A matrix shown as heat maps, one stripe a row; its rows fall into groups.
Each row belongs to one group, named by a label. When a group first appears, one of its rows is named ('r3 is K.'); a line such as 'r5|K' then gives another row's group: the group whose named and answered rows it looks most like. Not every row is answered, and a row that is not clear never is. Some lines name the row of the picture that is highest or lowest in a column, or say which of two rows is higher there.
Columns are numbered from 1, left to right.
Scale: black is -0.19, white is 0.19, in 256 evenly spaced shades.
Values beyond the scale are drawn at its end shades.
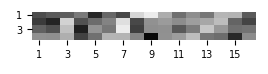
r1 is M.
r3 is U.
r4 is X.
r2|U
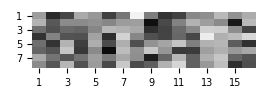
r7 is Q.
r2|X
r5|U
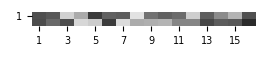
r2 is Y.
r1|M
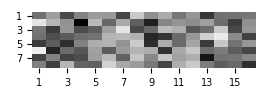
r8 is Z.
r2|X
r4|Q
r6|Z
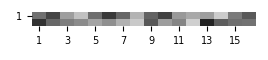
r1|M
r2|Y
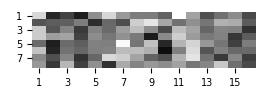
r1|Z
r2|M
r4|X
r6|Z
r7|Z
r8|U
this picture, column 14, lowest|7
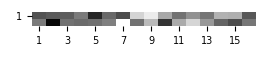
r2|Z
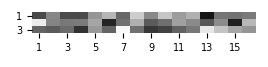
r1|Y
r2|X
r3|Q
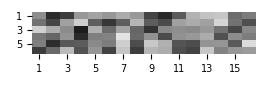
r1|Q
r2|M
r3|X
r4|Z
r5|U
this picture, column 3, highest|6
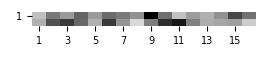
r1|X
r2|Q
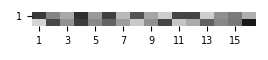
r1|U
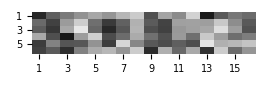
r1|Y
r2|M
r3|M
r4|Q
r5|Q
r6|Y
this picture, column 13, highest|5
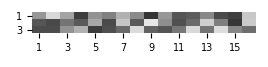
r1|X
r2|U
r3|M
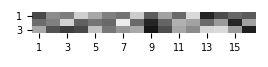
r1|Y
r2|X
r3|Q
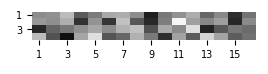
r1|X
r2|X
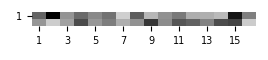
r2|X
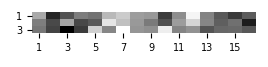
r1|Z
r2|Z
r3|Y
